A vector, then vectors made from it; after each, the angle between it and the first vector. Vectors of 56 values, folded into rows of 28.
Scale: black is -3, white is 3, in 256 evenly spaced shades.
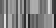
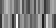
orthogonal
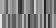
orthogonal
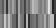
nearly parallel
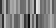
partly aligned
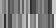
nearly opposite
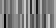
partly opposed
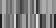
orthogonal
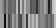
nearly opposite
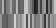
partly opposed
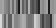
partly opposed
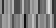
partly aligned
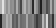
orthogonal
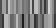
partly aligned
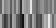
orthogonal
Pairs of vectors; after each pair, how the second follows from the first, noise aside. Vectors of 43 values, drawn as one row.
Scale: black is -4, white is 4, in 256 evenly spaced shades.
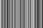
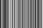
reversed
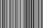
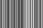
negated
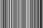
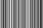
copied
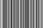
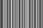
negated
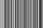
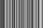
negated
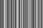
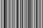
negated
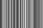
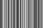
copied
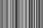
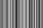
copied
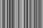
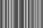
negated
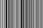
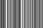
negated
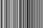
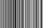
reversed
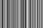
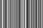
negated
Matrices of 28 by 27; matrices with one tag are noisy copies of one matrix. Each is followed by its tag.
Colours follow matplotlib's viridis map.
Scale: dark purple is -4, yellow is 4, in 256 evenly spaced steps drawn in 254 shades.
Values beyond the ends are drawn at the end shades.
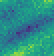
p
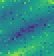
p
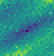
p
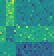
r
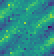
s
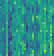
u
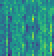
u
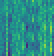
u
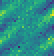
s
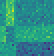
r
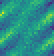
s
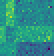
r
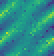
s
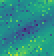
p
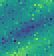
p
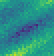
p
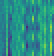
u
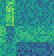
r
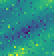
p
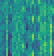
u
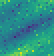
p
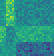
r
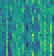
u
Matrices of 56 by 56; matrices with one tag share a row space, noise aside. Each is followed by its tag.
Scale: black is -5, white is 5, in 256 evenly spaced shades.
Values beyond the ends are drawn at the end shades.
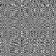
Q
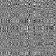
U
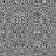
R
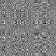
R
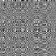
R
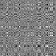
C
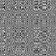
R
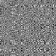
Q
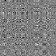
R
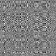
R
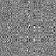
U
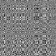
R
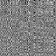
U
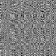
Q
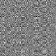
R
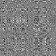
R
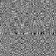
Q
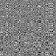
C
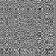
C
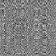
R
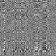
R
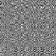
Q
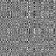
U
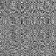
Q
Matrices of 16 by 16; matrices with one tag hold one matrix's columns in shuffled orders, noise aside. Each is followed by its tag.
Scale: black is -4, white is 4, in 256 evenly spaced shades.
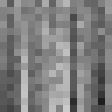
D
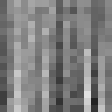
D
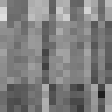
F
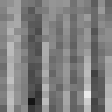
D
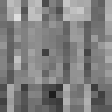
F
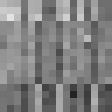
F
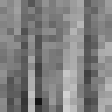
D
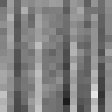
D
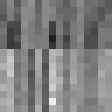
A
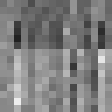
A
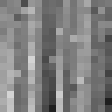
D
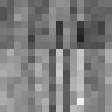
A
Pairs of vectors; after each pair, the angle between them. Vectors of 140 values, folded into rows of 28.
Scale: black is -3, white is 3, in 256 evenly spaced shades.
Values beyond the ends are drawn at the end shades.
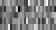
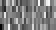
partly aligned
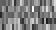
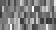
nearly parallel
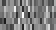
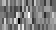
partly opposed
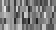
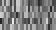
partly aligned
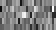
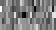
nearly opposite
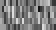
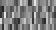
orthogonal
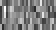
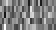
partly opposed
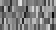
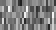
nearly opposite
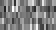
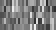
partly aligned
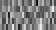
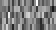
nearly opposite
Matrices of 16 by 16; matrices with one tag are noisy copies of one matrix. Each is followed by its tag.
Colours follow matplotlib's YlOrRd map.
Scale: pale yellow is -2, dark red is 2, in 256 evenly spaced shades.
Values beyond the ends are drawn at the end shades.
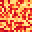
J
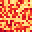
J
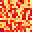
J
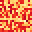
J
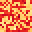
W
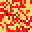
W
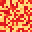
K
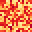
K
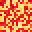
K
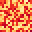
K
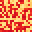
J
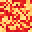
W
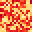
W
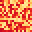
J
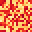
K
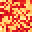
W
